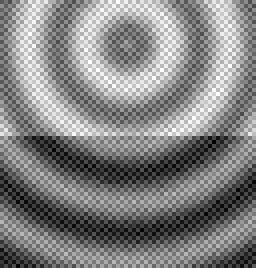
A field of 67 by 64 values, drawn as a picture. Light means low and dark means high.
The top middle is the ninth with the lowest average. Concentric rings centre on the top middle. A horizontal seam about 50% of the way down splits the table, and the bottom part is higher.
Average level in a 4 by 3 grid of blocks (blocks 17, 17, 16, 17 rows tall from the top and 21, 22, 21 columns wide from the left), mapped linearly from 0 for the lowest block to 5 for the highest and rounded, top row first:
1 0 1 | 1 1 1 | 5 5 5 | 5 5 5
